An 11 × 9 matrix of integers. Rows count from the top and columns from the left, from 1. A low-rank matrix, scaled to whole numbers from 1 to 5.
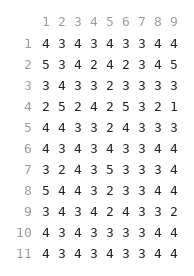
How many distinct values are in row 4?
5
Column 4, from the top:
3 2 3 4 3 3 3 3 4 3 3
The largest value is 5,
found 6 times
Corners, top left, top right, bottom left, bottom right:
4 4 4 4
